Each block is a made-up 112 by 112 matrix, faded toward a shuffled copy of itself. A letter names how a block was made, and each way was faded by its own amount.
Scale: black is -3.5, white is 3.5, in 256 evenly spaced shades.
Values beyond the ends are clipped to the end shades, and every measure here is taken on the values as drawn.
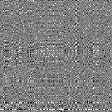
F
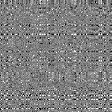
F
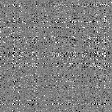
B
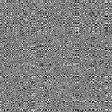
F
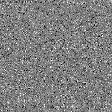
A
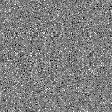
A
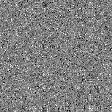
A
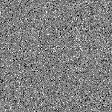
A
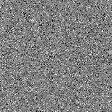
A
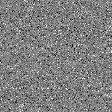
A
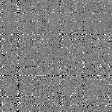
B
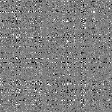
B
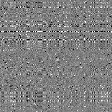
F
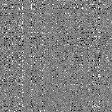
B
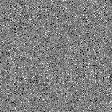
A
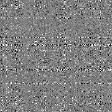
B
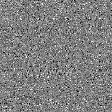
A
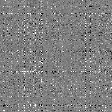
B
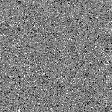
A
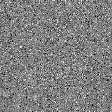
A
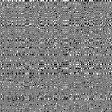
F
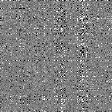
B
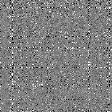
B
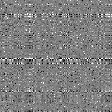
F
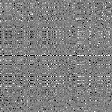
F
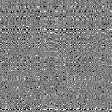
F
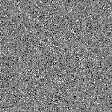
A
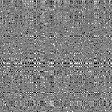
F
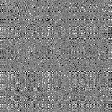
F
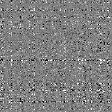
B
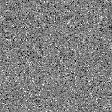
A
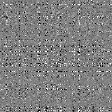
B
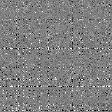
B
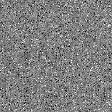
A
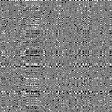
F
